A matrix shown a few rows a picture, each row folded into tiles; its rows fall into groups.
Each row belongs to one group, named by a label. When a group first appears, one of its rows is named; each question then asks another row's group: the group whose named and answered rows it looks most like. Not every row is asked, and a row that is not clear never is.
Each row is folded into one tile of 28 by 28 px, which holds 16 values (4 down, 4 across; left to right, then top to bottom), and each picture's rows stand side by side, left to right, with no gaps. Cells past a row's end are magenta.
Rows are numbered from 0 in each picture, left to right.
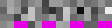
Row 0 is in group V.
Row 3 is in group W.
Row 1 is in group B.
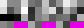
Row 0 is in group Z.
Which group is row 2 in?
V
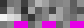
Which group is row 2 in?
B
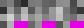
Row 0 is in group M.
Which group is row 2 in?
B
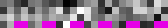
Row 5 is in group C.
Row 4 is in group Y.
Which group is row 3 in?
B
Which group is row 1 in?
M
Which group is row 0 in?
M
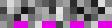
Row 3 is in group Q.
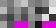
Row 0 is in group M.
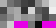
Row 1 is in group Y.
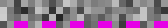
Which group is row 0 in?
B
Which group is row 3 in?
C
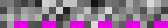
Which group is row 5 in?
V
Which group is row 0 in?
M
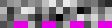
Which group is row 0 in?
W
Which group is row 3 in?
M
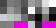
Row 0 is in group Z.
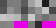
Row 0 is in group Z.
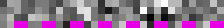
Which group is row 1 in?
Z
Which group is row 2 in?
Y
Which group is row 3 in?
B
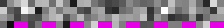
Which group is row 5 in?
W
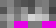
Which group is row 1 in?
Z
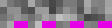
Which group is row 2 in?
Z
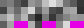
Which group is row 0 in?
M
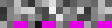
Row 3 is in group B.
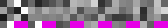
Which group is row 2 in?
C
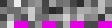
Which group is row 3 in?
C
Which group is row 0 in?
Q
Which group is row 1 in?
B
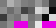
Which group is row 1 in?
V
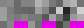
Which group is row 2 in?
W
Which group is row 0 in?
B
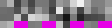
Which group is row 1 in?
Z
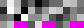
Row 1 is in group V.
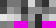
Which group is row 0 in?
Z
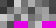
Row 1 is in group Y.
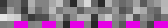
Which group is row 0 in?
Z
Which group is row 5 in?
Y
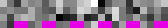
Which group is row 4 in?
B
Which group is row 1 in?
B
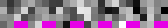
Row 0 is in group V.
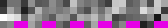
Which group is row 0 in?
Z
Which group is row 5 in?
C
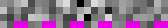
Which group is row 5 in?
C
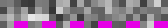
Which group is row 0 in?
M
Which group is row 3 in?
Y
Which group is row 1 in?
Z
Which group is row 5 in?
Q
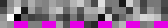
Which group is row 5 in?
Z
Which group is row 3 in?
C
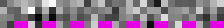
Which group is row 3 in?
Q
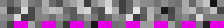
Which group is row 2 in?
Y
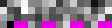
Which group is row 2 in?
Q
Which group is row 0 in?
Y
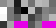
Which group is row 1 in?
W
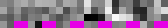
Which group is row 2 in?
W
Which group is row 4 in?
Z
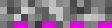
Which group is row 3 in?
Z
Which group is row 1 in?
Y
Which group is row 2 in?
B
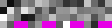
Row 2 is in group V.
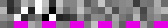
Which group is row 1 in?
V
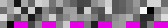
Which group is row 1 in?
W
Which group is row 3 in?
Y
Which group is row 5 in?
W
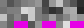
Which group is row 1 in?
B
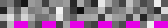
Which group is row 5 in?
Q
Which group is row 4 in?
C
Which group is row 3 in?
C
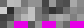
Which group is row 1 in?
B
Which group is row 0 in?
W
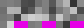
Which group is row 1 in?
Z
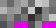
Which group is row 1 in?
W
